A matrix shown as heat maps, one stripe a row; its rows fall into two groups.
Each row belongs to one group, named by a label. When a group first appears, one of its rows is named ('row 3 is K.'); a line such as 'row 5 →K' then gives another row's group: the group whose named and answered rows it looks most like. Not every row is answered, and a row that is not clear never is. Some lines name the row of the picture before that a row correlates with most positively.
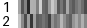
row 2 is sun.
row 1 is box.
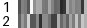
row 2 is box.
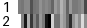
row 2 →sun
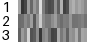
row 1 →sun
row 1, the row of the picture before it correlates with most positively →2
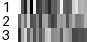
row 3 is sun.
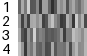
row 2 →box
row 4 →sun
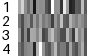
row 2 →sun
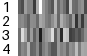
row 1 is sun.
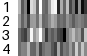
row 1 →box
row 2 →box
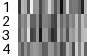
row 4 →box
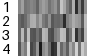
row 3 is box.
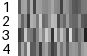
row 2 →box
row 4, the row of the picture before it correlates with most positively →4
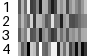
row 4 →box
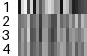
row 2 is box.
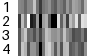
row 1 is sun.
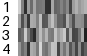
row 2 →box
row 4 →box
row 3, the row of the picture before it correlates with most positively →3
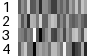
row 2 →box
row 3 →sun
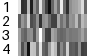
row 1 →sun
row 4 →box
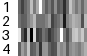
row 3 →sun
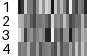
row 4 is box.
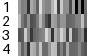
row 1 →box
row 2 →sun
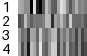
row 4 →box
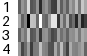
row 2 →box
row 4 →sun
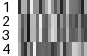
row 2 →box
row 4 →sun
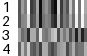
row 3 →box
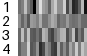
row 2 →box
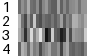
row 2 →sun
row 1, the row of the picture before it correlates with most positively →4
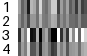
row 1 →box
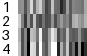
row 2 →sun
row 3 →box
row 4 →box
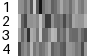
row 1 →sun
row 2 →sun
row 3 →box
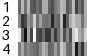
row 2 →sun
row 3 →sun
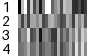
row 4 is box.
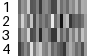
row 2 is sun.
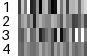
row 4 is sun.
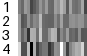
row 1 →sun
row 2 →sun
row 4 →sun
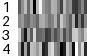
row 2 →box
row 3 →sun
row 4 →box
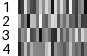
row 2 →box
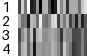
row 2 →box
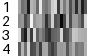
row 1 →box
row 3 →sun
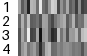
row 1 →box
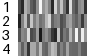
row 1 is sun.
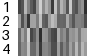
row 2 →box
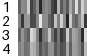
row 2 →sun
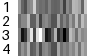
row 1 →sun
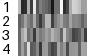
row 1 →sun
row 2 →sun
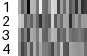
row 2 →sun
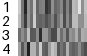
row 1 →sun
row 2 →sun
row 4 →box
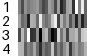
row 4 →sun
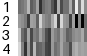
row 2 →box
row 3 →sun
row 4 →sun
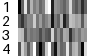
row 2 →sun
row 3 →sun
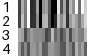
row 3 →sun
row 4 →box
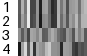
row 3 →box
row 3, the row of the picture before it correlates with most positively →4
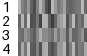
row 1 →sun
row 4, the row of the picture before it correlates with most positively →1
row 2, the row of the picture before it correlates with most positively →1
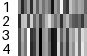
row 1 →sun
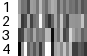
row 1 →box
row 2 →sun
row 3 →sun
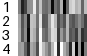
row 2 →box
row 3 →box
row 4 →box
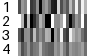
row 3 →sun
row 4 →sun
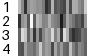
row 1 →sun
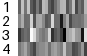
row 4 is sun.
